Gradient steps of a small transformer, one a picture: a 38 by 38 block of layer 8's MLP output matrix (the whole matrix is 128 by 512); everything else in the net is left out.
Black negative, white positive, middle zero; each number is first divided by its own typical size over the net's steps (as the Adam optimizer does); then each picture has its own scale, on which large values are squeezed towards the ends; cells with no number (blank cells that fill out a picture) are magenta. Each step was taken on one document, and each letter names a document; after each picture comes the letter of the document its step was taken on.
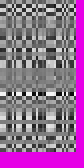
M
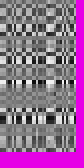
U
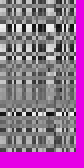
U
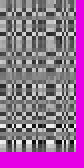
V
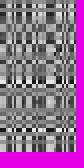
V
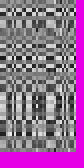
V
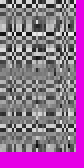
V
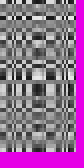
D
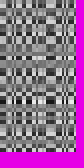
M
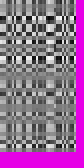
U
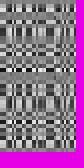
V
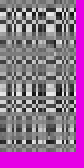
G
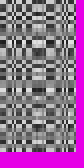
D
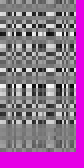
G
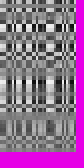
U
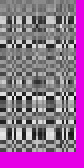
M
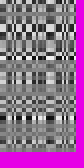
U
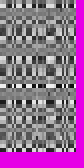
M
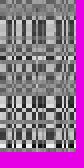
D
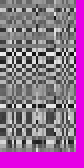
V
